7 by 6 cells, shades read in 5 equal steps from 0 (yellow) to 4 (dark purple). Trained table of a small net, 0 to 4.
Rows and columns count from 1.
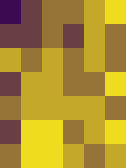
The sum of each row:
12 14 9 9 8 6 6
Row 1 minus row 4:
1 2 1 0 -1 0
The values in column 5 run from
1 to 2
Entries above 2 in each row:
2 3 0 1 0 1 0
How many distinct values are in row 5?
2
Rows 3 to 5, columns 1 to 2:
1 2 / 3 1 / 2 1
